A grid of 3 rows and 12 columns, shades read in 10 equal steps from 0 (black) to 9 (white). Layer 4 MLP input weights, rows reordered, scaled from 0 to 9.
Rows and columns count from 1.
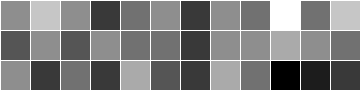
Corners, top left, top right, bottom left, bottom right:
5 7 5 2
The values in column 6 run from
3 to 5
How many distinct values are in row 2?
5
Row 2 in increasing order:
2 3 3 4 4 4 5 5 5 5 5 6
